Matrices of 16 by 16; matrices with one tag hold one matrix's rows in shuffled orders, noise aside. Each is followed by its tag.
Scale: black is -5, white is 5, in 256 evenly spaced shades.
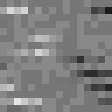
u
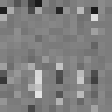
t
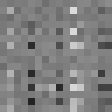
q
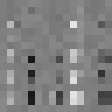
q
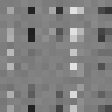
q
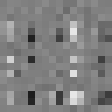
q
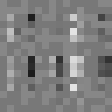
q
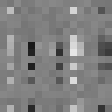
q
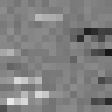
u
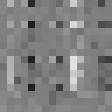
q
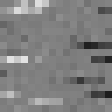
u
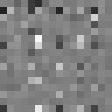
t
